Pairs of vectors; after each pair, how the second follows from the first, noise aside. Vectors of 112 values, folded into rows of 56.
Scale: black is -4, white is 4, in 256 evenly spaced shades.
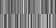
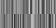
shuffled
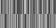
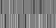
partly zeroed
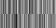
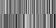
shuffled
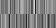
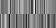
copied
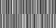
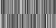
shuffled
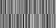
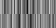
shuffled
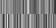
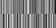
copied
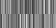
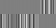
partly zeroed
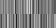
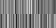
copied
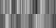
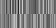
shuffled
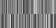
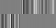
partly zeroed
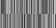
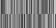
copied
